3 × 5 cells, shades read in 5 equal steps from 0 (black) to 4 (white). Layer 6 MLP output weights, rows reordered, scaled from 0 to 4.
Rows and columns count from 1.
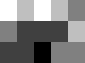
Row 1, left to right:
4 3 4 3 2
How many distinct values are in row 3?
3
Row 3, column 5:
2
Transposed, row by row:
4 2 1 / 3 1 1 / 4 1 0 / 3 1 2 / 2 3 2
